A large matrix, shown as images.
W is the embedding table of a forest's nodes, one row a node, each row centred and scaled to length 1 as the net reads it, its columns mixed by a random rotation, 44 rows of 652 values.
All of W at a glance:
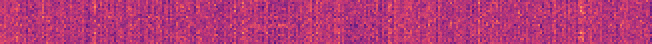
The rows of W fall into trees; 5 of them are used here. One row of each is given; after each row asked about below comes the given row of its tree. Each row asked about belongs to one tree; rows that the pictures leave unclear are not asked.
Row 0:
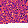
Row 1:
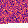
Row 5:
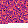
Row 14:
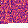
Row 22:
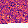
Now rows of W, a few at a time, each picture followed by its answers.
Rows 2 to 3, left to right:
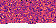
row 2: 0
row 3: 22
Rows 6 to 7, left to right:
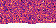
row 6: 0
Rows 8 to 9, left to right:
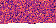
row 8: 14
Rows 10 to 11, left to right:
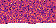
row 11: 0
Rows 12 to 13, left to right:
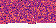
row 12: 0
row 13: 1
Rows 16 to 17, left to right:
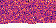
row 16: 1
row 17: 1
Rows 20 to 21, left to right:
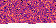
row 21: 5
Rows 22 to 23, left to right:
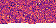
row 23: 0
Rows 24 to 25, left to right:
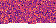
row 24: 14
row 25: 14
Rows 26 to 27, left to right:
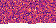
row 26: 1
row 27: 14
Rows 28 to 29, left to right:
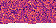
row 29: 5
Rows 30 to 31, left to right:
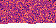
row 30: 5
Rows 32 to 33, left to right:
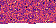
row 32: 0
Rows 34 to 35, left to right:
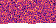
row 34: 5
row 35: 14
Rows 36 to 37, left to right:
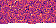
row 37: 0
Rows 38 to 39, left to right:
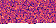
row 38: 22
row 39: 0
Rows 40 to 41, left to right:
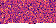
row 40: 14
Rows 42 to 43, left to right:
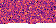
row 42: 5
